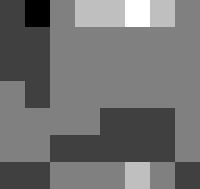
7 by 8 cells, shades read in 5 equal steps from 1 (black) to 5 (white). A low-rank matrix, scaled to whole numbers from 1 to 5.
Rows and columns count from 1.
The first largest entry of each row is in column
6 3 3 1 1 1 6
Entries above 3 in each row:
4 0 0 0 0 0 1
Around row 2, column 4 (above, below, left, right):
4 3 3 3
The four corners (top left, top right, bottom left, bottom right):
2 3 2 2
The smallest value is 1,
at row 1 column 2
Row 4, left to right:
3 2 3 3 3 3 3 3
